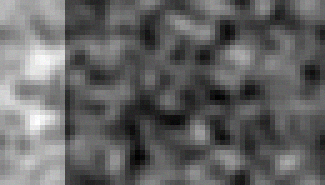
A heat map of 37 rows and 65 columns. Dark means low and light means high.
Overall the values sit about 40% of the way up the scale. No regular stripes run through it. A vertical seam about 20% of the way across splits the table, and the left part is higher. No lone cell stands out from its neighbours.
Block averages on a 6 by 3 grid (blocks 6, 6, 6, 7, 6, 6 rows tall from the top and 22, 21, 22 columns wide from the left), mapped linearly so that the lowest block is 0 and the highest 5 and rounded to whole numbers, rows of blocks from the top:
421 / 512 / 512 / 501 / 511 / 422
